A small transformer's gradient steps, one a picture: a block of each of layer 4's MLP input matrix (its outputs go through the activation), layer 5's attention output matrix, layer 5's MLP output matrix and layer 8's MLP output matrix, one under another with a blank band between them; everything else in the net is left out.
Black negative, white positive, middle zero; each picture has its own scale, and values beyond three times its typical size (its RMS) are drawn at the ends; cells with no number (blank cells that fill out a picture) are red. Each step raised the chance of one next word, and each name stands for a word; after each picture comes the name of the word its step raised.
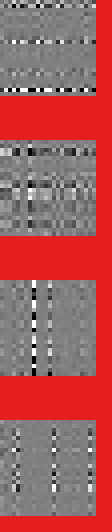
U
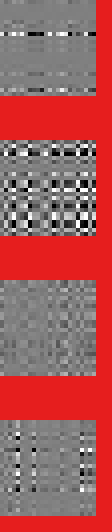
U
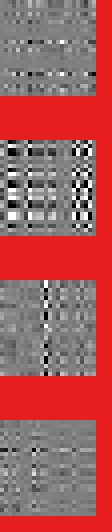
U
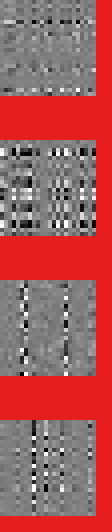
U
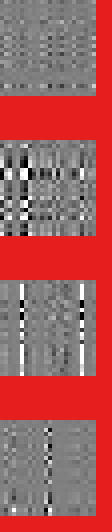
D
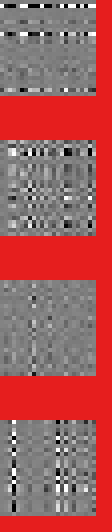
U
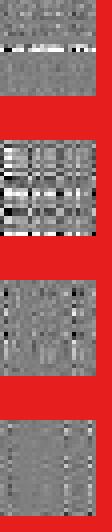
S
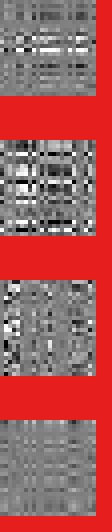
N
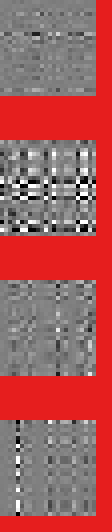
N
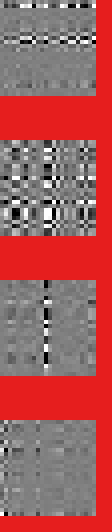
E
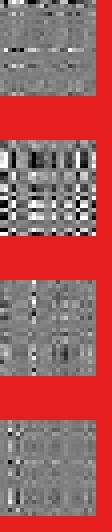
D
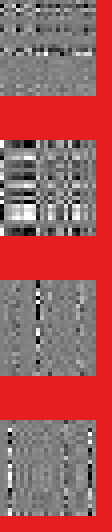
E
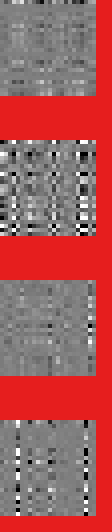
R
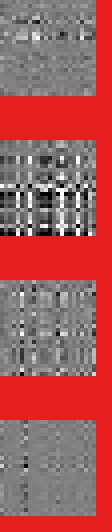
S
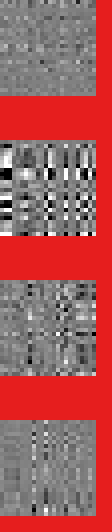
D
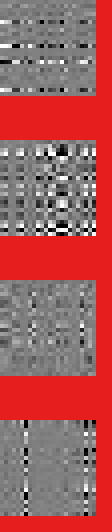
R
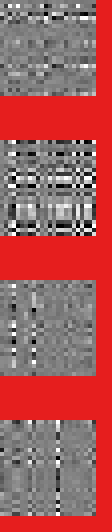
R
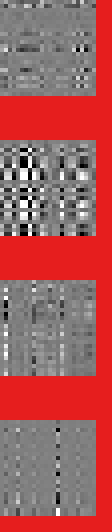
D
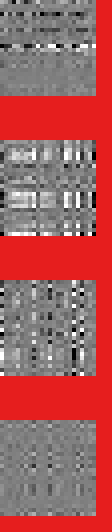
S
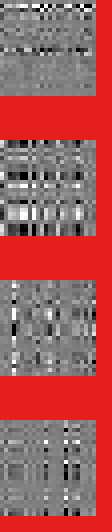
E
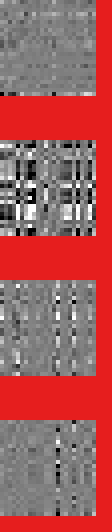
E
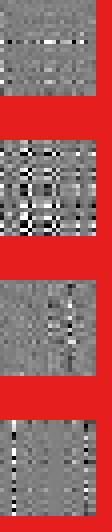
R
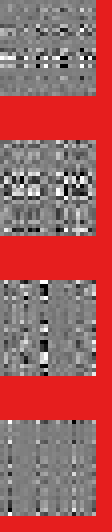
N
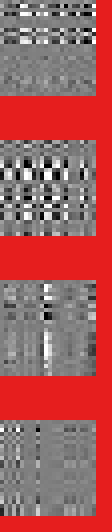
D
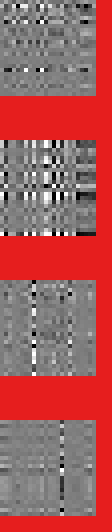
S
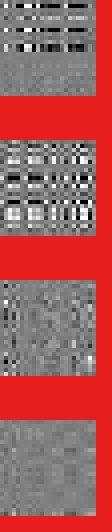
E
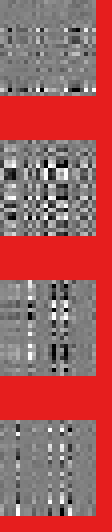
D
